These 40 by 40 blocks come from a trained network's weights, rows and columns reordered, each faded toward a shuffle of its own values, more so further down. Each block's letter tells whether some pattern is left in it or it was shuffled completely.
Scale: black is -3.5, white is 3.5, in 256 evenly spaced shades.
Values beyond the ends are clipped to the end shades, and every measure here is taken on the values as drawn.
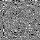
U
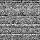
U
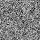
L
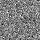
L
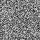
L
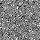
L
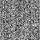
U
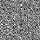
U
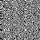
U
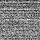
U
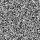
L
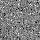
L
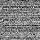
U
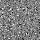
L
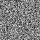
L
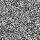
L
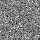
L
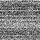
U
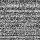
U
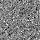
L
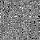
U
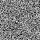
L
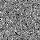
L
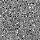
U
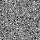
L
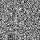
U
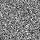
L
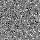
L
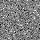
L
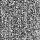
U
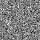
L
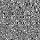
U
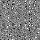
U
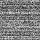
U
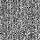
U
